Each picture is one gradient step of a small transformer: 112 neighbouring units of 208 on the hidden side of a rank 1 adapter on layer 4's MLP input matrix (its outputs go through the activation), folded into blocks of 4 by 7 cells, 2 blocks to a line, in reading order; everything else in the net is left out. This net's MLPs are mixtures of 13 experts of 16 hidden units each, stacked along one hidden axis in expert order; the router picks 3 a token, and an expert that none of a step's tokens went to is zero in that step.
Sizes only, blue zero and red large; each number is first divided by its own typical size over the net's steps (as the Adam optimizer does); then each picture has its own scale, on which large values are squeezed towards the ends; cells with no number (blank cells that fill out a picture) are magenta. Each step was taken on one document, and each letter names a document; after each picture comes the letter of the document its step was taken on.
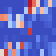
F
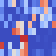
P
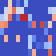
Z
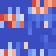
F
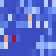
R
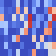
R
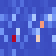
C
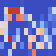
Z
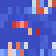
F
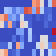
F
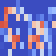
Z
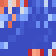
P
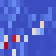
C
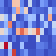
C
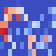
Z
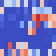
P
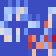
Z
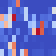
C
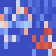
R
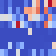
F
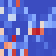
C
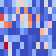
R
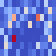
R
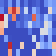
R
